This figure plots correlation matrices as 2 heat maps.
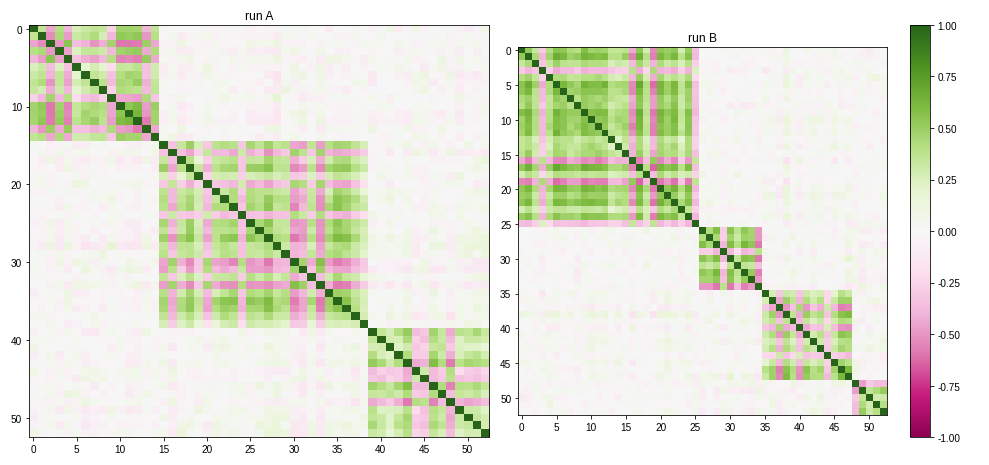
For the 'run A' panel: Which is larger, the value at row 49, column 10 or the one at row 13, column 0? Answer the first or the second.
the first
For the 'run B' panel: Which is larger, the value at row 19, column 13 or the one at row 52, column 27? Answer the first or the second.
the second
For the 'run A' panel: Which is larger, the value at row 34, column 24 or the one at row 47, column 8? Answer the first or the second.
the second
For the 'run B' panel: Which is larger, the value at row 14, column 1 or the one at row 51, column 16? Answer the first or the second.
the first
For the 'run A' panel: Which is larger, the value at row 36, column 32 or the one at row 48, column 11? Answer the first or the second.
the first
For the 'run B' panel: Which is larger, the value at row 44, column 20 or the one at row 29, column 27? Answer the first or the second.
the first
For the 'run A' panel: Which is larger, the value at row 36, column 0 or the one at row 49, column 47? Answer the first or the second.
the second
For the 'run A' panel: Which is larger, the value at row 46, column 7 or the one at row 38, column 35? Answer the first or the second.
the second
